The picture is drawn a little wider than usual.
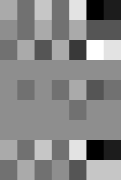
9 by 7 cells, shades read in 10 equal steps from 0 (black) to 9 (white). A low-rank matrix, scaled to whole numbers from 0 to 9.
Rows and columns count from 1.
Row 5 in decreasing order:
6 5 5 4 4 4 3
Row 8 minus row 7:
1 -1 2 -1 3 -5 -4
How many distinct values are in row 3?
6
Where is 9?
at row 3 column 6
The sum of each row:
30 31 38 35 31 34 35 30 36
